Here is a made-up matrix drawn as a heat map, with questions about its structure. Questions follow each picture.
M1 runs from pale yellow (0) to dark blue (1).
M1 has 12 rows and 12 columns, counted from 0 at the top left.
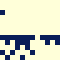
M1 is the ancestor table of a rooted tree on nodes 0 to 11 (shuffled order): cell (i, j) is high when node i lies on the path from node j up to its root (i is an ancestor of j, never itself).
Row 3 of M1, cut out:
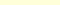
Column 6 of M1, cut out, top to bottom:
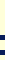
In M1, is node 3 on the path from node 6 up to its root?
no
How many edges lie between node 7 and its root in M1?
0
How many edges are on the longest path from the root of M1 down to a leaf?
3
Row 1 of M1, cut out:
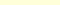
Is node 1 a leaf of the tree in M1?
yes
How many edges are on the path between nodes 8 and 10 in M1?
2
